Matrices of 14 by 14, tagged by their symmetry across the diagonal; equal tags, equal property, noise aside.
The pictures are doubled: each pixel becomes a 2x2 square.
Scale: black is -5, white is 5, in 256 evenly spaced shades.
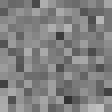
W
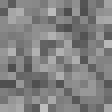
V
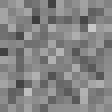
V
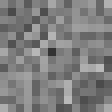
V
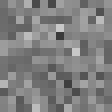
W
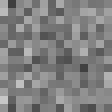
W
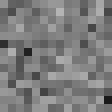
W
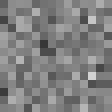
W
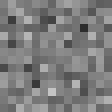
W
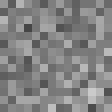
V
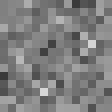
V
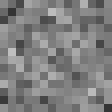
V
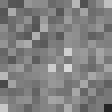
V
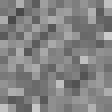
V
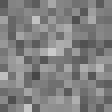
W
